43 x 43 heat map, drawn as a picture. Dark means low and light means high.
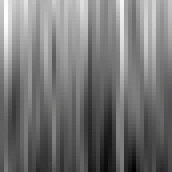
The bottom middle is the ninth with the lowest average. The field climbs toward the top. Streaks run downward. The top left is the ninth with the highest average.
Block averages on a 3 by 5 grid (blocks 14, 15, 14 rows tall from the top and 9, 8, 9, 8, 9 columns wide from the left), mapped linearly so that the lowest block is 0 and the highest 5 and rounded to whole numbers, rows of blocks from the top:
5 4 4 4 4 / 2 2 2 2 2 / 1 1 0 0 0
